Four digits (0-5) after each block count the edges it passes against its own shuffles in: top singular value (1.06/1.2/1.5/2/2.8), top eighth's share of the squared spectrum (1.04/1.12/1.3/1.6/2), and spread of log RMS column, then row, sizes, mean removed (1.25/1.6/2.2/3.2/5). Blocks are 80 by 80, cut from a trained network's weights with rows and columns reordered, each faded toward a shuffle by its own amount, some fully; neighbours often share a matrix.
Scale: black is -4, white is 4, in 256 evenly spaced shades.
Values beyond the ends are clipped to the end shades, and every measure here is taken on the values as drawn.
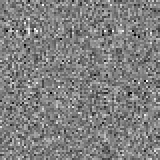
3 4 2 2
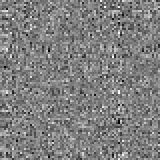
3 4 3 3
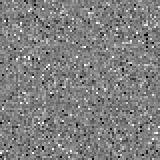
1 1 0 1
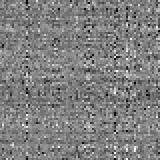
3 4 3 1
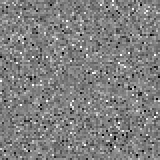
0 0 0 0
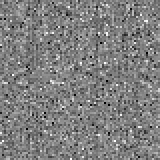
2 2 0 1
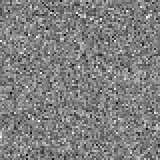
0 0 0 0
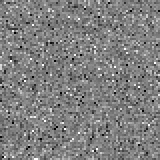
0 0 0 0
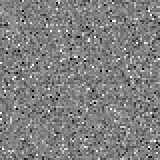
0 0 0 0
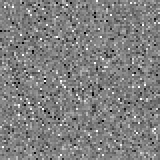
0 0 0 0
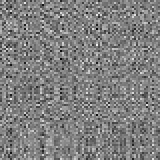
4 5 3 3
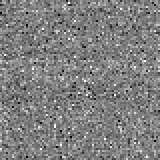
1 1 1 0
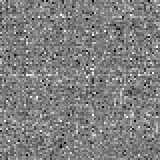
2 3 2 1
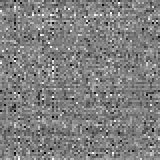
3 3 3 1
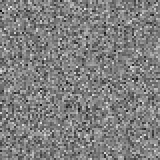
2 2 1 0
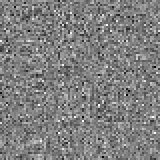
3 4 2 2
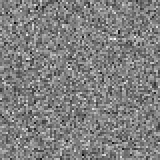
1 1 0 0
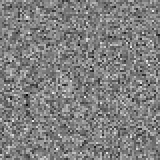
3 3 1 1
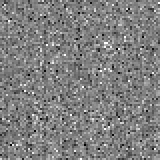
1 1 0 1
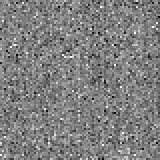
2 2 0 1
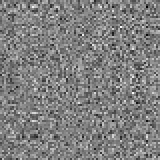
4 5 2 2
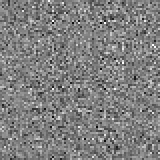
3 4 2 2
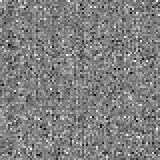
2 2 0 2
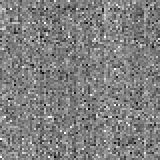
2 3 0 2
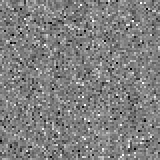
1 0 0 0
